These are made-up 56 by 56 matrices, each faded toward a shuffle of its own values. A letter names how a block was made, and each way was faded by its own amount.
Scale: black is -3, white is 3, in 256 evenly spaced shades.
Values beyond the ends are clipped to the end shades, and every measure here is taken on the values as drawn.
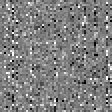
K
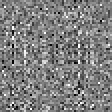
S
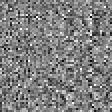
S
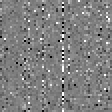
K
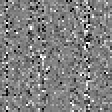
K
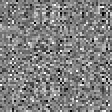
S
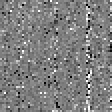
K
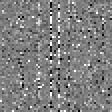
K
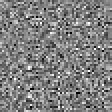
S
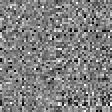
S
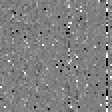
K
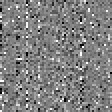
K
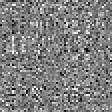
S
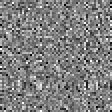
S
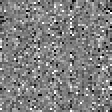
K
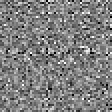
S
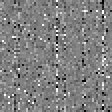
K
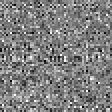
S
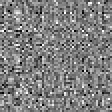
S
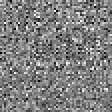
S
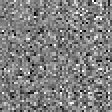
S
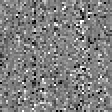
K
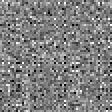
S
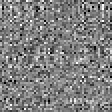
S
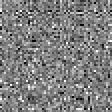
S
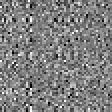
S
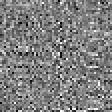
S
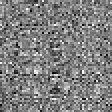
S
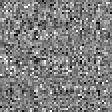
S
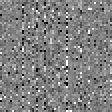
K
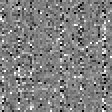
K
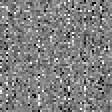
K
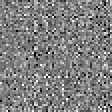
S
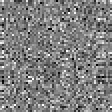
S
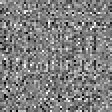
S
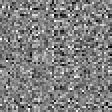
S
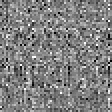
S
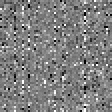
K
